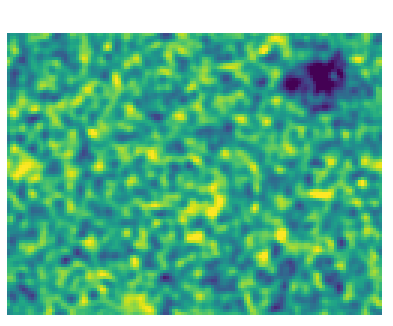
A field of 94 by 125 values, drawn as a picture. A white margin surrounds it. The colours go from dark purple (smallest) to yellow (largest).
Dips: one, in the top right. Stripes: none. Ninth with the lowest average: top right. Grain: blotchy.
